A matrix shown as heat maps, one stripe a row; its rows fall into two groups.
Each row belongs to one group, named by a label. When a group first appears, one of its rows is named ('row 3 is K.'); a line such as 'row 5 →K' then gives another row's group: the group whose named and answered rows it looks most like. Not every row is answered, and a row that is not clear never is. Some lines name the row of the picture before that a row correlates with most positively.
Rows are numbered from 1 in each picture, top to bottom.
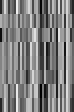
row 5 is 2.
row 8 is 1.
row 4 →2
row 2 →2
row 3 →1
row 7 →1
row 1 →1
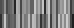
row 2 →1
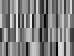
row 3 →1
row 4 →2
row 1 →2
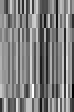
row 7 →2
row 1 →2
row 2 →1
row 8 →1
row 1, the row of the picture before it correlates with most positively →2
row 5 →2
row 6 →2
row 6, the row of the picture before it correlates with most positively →1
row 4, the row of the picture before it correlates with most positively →1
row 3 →2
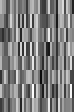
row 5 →2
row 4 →2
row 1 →2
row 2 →2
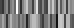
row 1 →1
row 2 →2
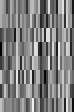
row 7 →1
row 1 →2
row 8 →2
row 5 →1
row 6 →2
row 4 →1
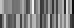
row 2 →1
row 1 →2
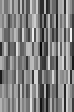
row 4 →1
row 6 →1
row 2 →1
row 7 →2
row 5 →2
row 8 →2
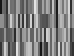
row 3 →1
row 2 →2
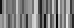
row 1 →1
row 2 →1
